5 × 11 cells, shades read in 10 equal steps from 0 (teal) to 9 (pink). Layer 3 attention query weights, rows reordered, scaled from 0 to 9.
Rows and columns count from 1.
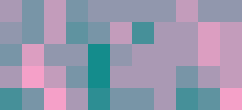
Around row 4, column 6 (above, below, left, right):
5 4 0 6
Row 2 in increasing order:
2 3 4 4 5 6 6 7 7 7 8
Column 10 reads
5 8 8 6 3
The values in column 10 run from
3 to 8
